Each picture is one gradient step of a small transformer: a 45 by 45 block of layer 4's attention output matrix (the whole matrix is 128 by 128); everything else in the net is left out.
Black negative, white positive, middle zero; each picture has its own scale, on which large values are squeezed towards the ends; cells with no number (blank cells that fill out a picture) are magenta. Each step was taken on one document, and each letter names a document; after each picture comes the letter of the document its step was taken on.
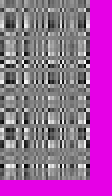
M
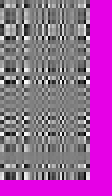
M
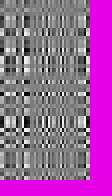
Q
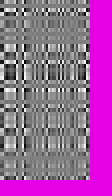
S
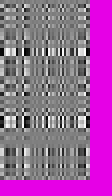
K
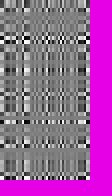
Q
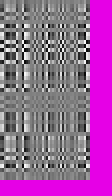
S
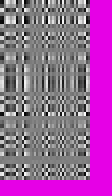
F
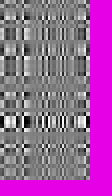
K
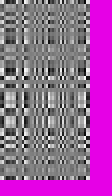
M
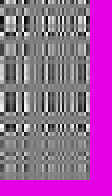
F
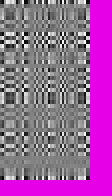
M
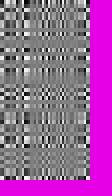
Q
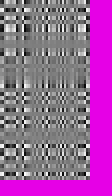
K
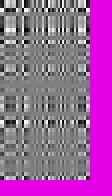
F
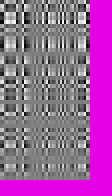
F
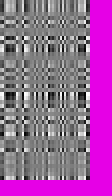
M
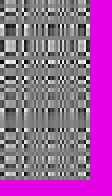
S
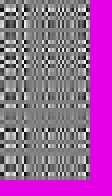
S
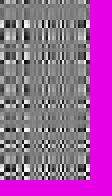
Q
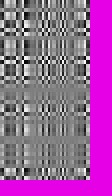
K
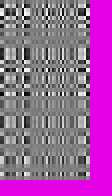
K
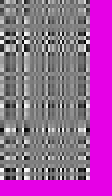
Q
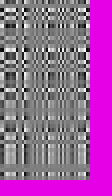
S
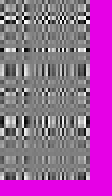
K
